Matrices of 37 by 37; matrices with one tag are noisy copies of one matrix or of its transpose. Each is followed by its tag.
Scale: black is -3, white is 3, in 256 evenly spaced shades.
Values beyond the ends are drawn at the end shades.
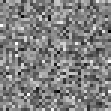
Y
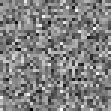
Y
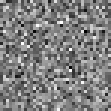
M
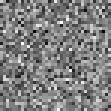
M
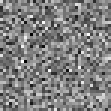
M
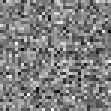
Y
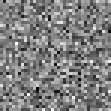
Y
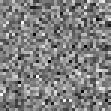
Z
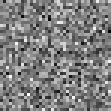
Y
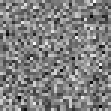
Z
